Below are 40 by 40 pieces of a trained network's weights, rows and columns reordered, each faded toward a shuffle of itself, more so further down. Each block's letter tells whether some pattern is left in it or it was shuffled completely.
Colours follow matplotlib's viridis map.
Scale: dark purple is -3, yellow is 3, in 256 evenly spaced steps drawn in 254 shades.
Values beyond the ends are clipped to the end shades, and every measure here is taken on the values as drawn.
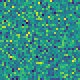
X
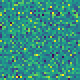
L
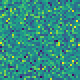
X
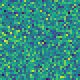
X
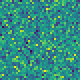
X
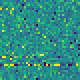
L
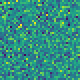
X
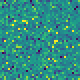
X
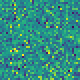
L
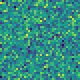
X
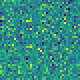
L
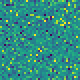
X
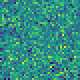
L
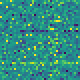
L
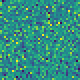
X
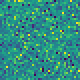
X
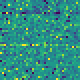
L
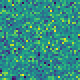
X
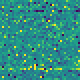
L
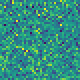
X
